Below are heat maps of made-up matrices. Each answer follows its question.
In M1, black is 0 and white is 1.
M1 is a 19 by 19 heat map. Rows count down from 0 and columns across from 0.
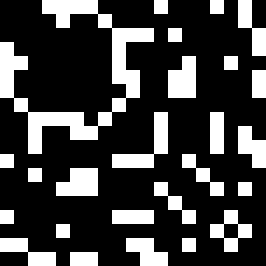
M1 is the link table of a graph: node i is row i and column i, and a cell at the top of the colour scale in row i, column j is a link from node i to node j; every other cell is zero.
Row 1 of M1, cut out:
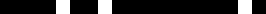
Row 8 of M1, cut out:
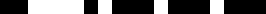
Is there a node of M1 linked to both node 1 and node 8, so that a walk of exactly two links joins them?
yes
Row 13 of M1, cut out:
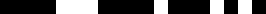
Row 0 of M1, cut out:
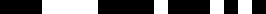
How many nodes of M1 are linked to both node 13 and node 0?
6
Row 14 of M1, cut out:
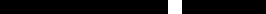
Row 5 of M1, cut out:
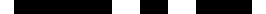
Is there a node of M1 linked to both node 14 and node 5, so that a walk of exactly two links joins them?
yes
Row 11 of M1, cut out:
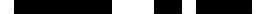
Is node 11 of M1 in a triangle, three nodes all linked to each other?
yes
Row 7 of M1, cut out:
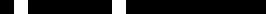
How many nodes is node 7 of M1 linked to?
2
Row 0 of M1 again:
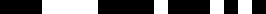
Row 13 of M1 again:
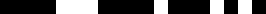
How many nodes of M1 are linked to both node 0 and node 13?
6
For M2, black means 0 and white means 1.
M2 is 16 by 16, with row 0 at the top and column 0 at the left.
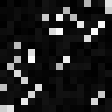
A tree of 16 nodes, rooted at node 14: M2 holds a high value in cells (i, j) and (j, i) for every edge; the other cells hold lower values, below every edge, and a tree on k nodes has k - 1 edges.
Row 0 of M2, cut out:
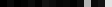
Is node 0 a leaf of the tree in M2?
no
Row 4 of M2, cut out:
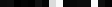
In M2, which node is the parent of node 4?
13
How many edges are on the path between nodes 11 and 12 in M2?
10
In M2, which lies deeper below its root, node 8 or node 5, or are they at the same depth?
node 5
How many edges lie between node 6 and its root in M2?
5
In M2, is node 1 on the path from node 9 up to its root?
no
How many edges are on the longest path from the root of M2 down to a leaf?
9
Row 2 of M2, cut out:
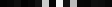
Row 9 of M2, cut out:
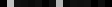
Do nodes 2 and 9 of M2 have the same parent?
yes
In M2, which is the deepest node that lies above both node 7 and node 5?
4
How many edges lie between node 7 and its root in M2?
3
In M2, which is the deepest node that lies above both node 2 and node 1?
8
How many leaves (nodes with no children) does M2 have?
5
